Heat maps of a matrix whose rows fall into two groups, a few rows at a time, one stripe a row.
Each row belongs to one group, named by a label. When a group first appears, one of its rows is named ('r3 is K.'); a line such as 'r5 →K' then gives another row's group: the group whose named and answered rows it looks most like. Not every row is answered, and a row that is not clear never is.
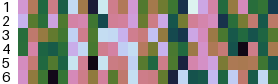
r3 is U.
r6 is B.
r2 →U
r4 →U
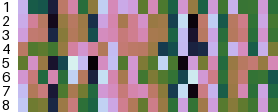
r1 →B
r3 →B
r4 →B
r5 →U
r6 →U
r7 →B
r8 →B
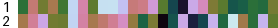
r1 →U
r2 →B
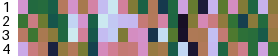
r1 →B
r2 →U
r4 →B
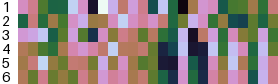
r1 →U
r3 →B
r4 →B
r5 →B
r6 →B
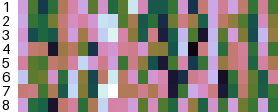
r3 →B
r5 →B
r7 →U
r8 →B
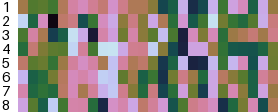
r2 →B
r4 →U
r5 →B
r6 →B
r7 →B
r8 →U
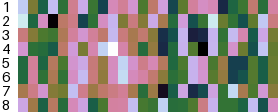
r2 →B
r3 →B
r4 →B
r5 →U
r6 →U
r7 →B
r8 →U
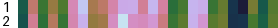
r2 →U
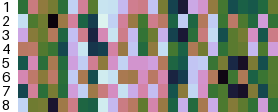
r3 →U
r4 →U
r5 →U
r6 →U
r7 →U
